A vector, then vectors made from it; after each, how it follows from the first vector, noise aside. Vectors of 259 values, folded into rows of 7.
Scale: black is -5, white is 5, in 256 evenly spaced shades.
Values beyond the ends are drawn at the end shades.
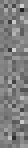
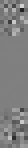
partly zeroed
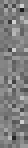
copied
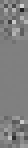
partly zeroed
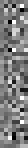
scaled up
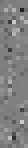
partly zeroed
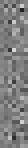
copied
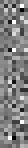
scaled up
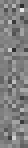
negated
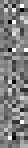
scaled up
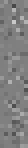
partly zeroed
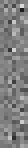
copied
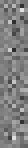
negated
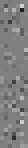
partly zeroed
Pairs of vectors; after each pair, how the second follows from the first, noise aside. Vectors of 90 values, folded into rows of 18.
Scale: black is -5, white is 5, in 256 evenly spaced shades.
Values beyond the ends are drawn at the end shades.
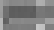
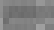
shrunk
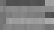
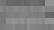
shrunk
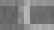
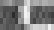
scaled up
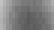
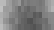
copied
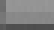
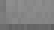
shrunk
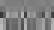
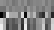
scaled up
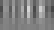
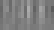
shrunk
